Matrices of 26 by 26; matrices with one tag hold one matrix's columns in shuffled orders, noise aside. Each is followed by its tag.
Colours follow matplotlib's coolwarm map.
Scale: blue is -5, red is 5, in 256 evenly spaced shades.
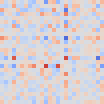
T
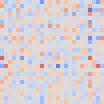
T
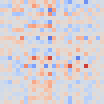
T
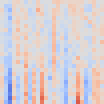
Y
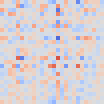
T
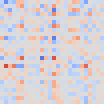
T
